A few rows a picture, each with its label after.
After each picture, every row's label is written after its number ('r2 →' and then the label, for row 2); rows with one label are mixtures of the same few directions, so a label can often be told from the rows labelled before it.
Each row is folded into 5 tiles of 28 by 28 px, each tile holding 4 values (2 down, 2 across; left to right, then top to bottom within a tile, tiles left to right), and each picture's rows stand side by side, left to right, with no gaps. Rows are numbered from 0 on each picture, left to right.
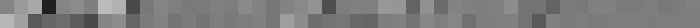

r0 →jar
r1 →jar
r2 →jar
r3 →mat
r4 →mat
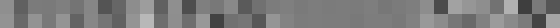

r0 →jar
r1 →jar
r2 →jar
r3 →mat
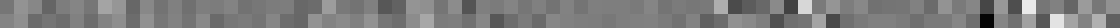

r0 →jar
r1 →jar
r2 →jar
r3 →jar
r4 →mat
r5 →mat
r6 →mat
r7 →jar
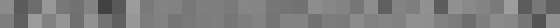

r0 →jar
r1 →jar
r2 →mat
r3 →mat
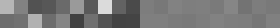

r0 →mat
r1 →mat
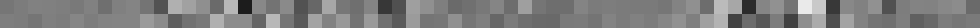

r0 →mat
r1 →mat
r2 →jar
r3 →mat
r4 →mat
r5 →jar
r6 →jar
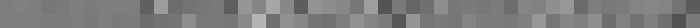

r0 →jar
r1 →mat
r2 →mat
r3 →mat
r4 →mat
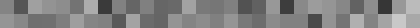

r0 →mat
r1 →jar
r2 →mat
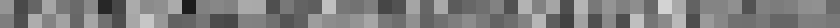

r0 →jar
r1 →jar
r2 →jar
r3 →mat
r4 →jar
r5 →jar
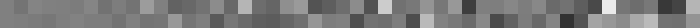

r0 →mat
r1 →mat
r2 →mat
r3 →jar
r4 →jar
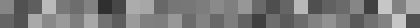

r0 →jar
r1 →mat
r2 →mat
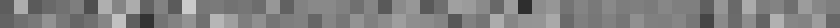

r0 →mat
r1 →jar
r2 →mat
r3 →mat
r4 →jar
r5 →jar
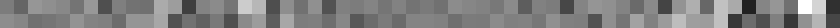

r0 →mat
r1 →jar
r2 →jar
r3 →mat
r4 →mat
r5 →jar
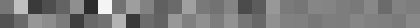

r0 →mat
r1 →jar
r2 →mat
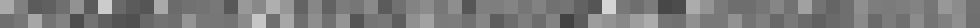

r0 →mat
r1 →mat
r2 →jar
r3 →jar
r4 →jar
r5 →mat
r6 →jar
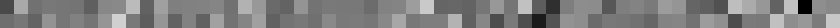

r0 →mat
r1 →jar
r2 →mat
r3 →mat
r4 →jar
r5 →mat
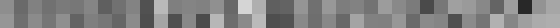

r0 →jar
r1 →jar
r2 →jar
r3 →mat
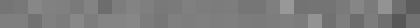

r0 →mat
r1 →jar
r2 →mat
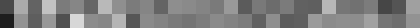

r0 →jar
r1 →mat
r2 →jar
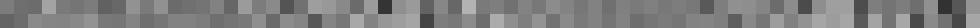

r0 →jar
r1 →mat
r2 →mat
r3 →jar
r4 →jar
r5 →mat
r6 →jar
